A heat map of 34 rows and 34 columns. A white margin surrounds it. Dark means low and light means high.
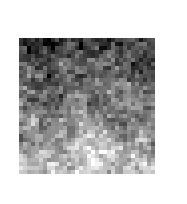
No regular stripes run through it. Values rise toward the bottom. The ninth with the lowest average is the top left. No row or column stands out. The histogram is bell-shaped.
